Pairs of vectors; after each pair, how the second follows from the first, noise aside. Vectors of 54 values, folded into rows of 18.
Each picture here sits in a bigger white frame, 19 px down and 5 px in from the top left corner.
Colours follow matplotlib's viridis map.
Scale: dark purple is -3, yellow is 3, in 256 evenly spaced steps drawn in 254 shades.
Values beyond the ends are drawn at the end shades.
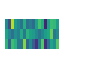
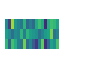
copied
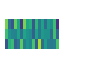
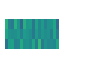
shrunk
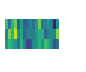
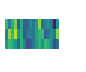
copied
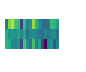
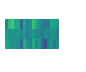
shrunk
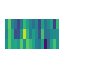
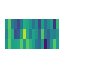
copied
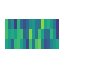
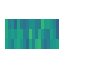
shrunk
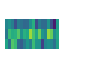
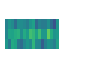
shrunk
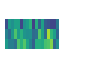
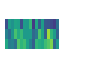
copied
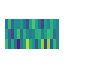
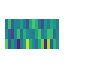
copied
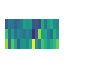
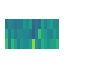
shrunk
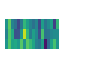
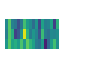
copied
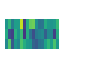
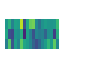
copied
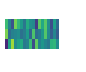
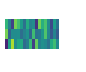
copied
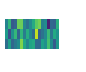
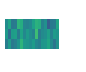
shrunk
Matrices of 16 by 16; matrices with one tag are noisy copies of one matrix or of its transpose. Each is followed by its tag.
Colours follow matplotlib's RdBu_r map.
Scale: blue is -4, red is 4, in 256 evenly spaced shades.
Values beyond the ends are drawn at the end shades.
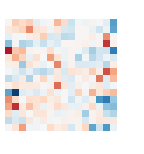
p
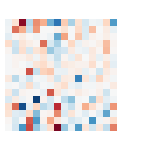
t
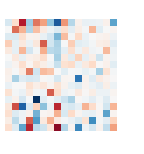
t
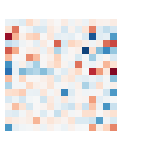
t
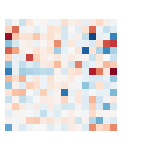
t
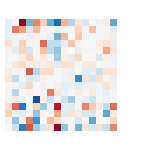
t
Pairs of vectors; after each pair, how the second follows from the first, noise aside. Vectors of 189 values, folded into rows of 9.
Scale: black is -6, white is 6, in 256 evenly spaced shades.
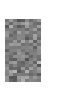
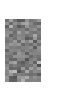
copied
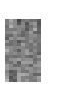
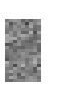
shuffled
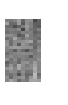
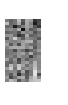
scaled up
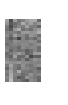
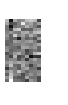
scaled up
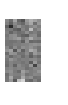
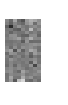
copied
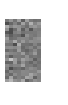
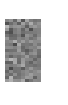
copied
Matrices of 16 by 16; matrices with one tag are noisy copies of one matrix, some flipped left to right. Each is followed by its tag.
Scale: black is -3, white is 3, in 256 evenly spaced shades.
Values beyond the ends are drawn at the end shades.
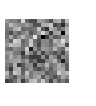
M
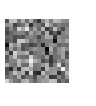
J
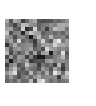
M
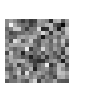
M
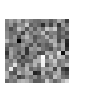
J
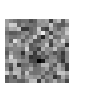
M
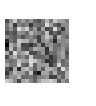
J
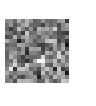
J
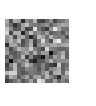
M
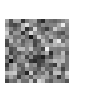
M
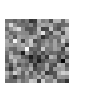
M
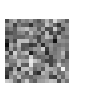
J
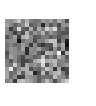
J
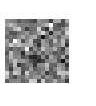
M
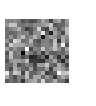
M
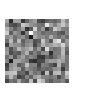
M
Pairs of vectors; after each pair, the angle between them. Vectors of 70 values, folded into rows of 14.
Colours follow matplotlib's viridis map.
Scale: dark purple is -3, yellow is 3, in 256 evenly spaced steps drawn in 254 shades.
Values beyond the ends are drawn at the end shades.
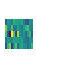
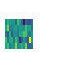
orthogonal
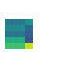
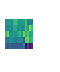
nearly opposite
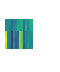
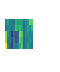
nearly parallel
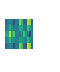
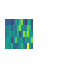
partly aligned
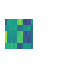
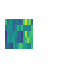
nearly opposite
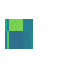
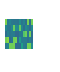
orthogonal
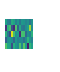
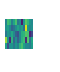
orthogonal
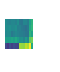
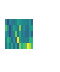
partly aligned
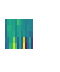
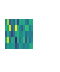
orthogonal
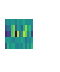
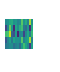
partly opposed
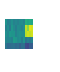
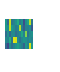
orthogonal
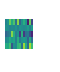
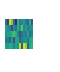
partly aligned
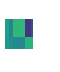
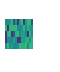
orthogonal
